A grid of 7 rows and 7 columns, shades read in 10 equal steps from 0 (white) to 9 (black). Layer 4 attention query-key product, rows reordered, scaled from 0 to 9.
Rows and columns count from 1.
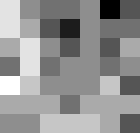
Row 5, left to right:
0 2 4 4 4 2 6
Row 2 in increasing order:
1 3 4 5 5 6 8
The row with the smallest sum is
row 5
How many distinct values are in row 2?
6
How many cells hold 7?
0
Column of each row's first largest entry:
6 4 4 1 7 4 7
